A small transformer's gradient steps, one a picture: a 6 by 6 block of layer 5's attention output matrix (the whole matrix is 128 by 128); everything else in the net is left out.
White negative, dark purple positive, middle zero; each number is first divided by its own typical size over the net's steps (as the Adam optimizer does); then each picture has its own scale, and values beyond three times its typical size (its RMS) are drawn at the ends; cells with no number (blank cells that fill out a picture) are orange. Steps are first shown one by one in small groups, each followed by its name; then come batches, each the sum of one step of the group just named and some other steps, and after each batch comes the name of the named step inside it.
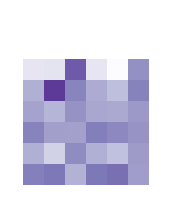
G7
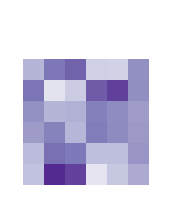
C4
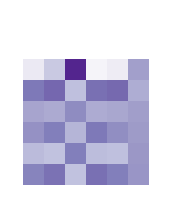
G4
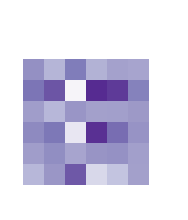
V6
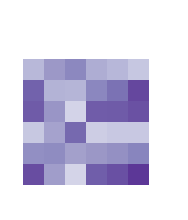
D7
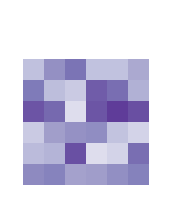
C4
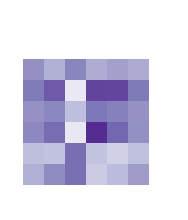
V6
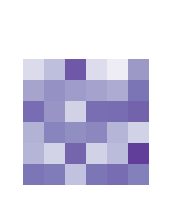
G7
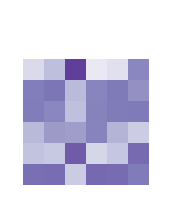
G4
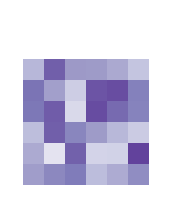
C4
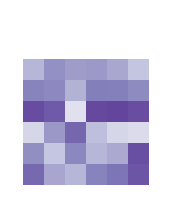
D7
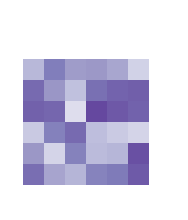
D7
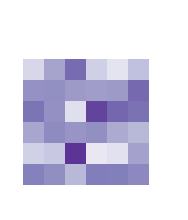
G7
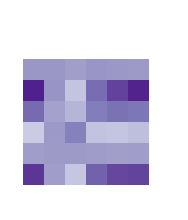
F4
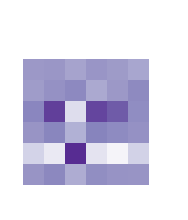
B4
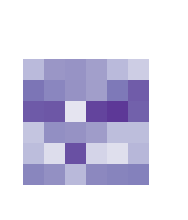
B4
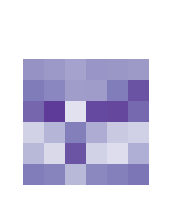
B4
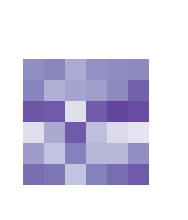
B4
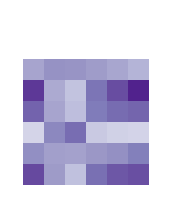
F4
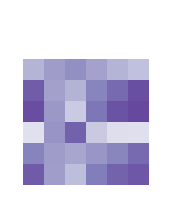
F4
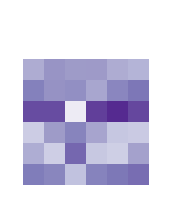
B4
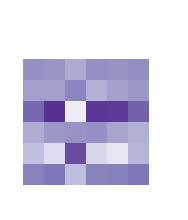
B4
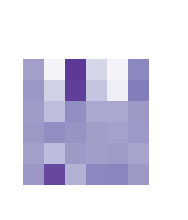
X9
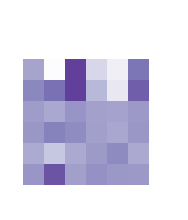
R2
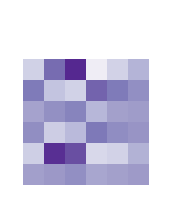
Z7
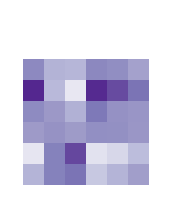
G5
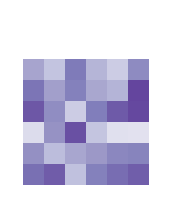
R2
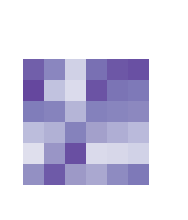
G5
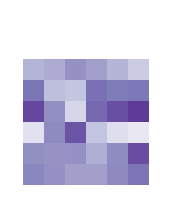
G5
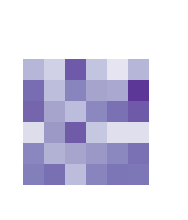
X9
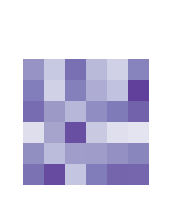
X9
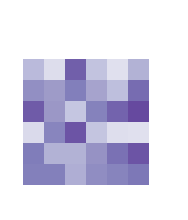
R2
